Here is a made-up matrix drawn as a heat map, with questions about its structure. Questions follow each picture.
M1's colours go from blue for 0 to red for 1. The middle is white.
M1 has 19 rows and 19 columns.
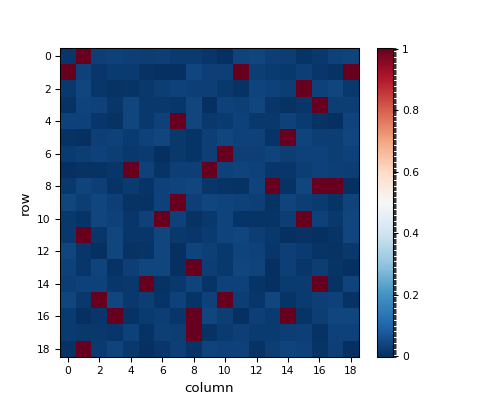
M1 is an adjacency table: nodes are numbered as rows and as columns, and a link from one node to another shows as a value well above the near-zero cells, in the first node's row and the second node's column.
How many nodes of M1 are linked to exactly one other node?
11
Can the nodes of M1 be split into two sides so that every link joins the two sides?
yes
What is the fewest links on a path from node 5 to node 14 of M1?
1
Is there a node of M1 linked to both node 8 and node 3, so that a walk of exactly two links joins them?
yes
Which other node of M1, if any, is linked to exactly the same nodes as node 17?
node 13
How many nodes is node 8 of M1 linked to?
3
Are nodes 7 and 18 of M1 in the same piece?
no
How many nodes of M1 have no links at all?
1
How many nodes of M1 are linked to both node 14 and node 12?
0
